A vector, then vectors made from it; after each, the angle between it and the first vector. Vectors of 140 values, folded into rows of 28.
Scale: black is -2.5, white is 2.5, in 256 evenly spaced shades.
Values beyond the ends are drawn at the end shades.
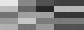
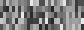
orthogonal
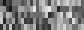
partly opposed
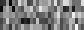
partly opposed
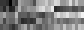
nearly opposite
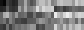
nearly opposite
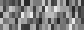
orthogonal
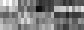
nearly parallel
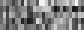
partly opposed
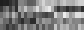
nearly opposite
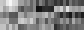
nearly parallel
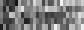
partly opposed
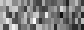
partly aligned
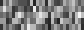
orthogonal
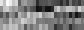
nearly parallel
